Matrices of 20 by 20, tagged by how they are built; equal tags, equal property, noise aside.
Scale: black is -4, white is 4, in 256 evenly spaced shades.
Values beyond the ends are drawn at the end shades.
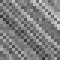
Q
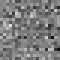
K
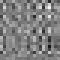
K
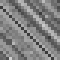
Q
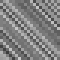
Q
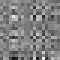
K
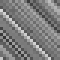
Q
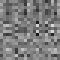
K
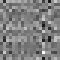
K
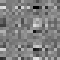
K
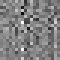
K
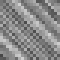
Q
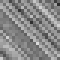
Q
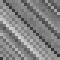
Q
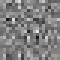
K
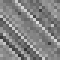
Q
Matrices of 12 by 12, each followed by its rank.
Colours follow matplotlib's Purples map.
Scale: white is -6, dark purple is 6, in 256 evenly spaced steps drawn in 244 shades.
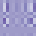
one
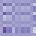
one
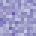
full rank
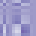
one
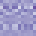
two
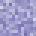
full rank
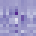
two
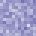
full rank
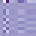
one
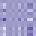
one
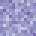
full rank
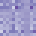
two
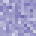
full rank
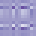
one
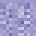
two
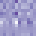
two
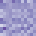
two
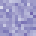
full rank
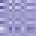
one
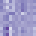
two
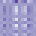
one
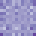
two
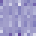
two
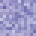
full rank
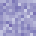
full rank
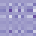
one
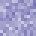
full rank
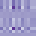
one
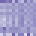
two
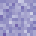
full rank
